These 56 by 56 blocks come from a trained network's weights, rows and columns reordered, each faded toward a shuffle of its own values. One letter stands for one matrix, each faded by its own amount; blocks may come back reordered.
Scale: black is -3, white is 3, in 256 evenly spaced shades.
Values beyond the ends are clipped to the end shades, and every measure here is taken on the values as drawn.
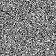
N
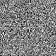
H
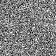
H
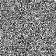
H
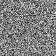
H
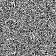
N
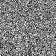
N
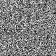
N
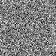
H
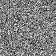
N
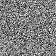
N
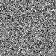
H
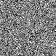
N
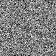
N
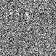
H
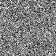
N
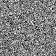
N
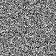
H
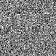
H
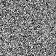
N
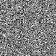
H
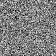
N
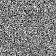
H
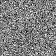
N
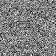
H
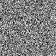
H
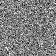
N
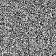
H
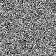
N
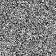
N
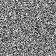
N
